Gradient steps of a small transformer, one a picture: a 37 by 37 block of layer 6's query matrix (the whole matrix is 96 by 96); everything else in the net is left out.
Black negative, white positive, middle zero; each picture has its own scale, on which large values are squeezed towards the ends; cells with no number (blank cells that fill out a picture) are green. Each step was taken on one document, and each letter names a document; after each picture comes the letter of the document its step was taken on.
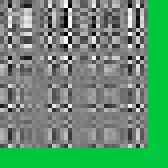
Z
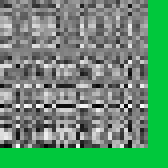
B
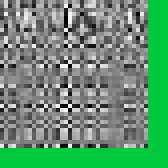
Z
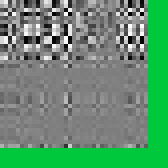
Z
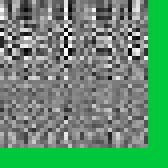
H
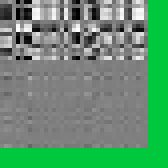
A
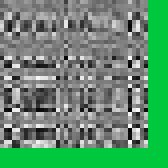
B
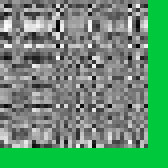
B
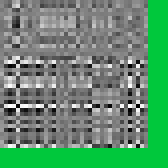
B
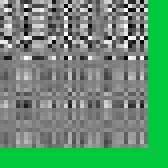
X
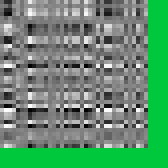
A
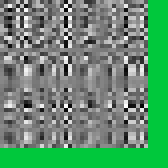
X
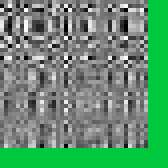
X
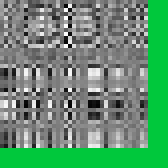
X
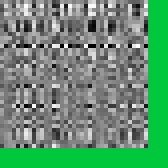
H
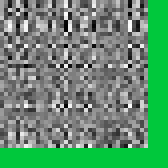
H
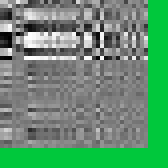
A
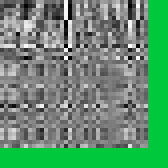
Z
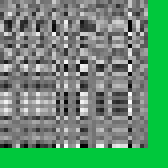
H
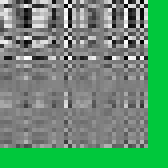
X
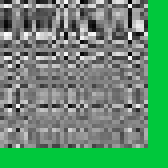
B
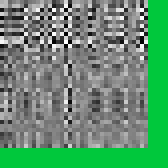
X
